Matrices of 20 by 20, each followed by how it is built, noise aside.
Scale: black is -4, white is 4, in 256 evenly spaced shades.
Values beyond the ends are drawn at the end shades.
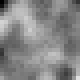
smooth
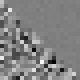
lower triangular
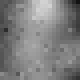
smooth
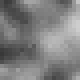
smooth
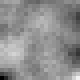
smooth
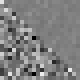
lower triangular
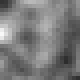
smooth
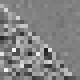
lower triangular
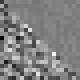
lower triangular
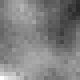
smooth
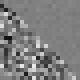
lower triangular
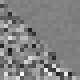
lower triangular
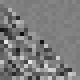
lower triangular
